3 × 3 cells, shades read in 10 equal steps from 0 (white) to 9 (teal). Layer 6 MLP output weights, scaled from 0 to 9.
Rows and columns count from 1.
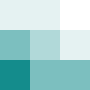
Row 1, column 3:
0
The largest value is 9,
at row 3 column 1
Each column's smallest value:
1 1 0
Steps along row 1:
same down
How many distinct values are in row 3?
2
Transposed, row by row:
1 5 9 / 1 3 5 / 0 1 5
